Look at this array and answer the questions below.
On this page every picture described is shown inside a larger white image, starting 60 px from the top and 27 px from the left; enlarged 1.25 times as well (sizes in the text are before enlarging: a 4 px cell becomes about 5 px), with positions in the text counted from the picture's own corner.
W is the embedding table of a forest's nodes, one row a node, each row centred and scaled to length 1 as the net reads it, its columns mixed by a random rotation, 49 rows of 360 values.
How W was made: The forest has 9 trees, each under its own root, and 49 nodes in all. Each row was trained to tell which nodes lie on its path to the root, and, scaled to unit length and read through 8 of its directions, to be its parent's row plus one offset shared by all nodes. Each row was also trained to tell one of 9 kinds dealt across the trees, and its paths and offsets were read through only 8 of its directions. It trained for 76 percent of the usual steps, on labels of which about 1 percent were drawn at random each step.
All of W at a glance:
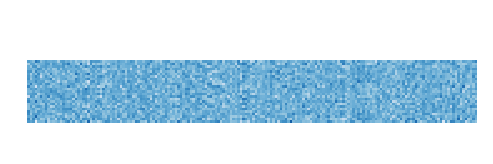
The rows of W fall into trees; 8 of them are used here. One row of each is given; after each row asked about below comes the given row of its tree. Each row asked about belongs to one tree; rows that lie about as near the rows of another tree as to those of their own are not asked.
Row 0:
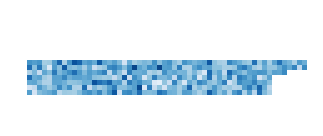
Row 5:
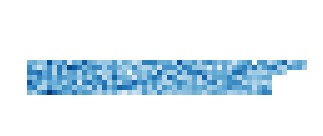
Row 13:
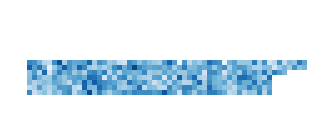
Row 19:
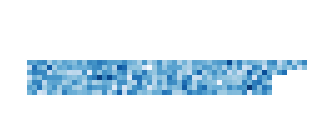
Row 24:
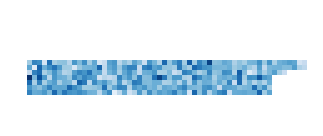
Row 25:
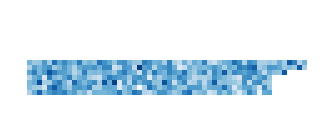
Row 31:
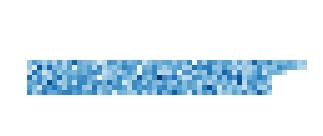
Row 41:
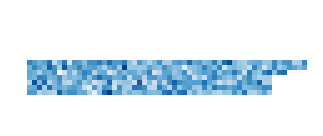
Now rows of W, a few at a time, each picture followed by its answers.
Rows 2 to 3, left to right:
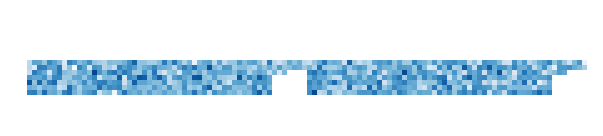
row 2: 13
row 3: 13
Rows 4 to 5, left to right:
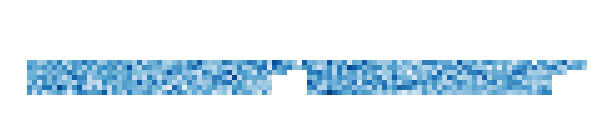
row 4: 41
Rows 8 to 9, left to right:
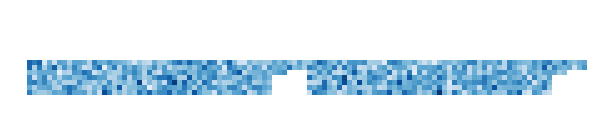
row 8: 24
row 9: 0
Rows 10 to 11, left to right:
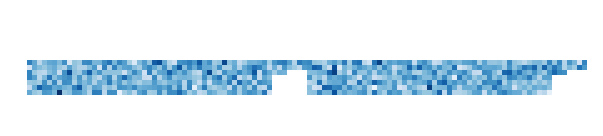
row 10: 41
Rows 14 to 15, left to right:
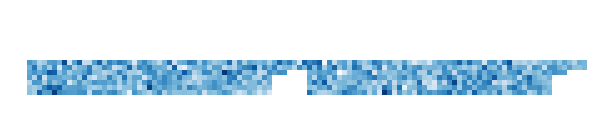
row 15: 24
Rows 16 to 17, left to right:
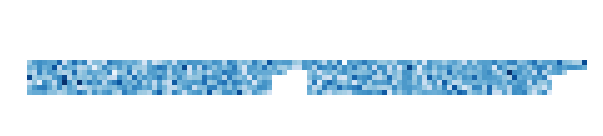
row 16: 0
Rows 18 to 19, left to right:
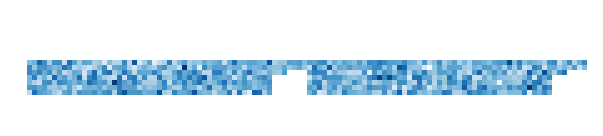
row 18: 13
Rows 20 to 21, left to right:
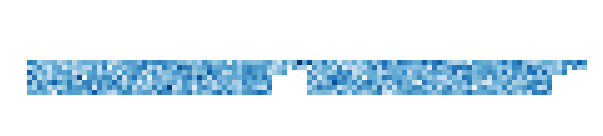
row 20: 13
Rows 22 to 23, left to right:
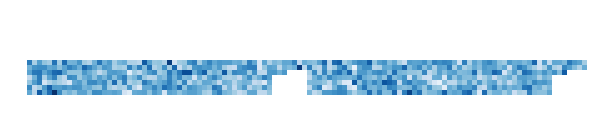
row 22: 5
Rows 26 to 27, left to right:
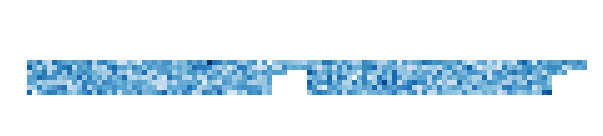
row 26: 5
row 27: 25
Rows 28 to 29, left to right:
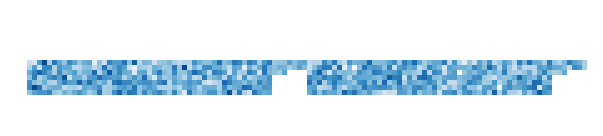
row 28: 19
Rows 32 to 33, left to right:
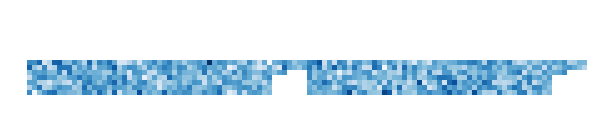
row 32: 5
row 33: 24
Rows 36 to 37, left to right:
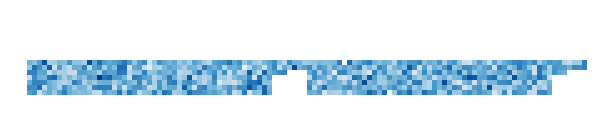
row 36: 19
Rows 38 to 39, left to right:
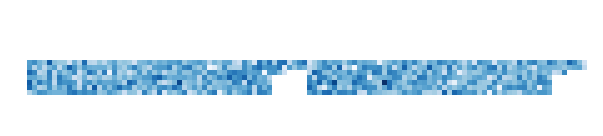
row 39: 25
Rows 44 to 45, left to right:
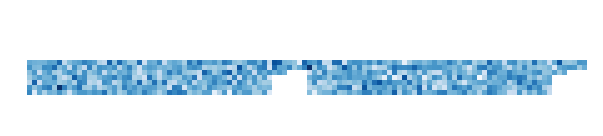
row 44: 41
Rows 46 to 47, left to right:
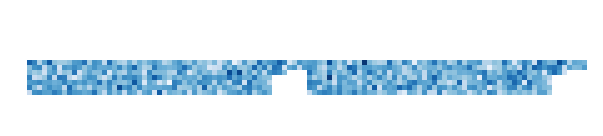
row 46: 0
